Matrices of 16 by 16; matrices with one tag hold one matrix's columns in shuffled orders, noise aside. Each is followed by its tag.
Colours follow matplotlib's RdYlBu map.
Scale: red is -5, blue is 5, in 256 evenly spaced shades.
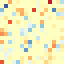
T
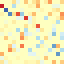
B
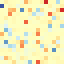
T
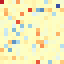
T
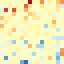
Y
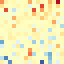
Y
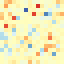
B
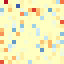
T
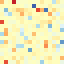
T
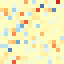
T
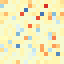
B
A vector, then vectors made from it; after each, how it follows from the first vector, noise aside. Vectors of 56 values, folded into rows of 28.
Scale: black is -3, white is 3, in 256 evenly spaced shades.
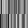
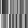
negated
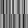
wrapped around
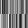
negated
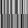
wrapped around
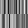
wrapped around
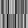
wrapped around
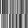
negated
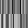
wrapped around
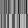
wrapped around
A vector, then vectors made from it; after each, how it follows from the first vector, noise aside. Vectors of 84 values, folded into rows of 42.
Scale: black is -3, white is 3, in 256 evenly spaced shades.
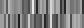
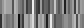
reversed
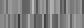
shrunk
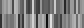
reversed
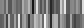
negated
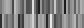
reversed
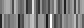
reversed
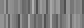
shrunk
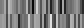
sign-scrambled
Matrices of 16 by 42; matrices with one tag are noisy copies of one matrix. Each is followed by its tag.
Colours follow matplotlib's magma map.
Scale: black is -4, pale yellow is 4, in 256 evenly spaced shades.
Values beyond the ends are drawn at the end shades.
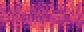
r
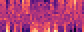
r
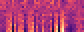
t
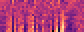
t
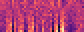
t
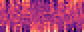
r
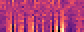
t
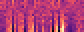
t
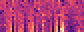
t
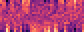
r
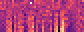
t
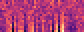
t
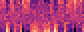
r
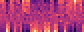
r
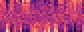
r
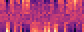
r
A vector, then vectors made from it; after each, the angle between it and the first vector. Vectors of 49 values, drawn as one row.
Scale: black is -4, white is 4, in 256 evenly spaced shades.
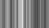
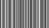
orthogonal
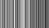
partly aligned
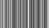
orthogonal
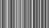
partly aligned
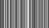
orthogonal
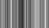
nearly opposite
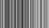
partly opposed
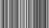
partly aligned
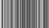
orthogonal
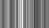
nearly parallel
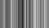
nearly opposite
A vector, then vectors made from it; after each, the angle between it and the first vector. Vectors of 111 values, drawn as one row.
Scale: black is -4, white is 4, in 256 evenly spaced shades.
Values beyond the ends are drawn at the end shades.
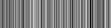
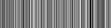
nearly parallel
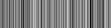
nearly parallel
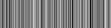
nearly parallel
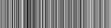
partly opposed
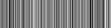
nearly parallel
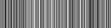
partly aligned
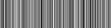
partly aligned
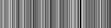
partly opposed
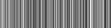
nearly opposite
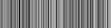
partly aligned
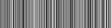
partly aligned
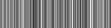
nearly opposite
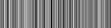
orthogonal
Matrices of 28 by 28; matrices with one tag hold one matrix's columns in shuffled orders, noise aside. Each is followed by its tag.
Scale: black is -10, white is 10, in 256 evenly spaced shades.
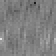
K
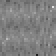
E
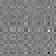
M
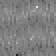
E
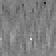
K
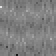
E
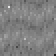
E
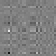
M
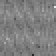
E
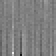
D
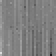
D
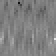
K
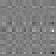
M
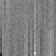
D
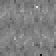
E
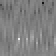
K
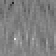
K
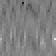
K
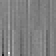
D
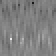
K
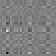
M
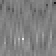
K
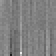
D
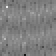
E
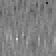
K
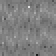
E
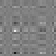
M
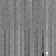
D
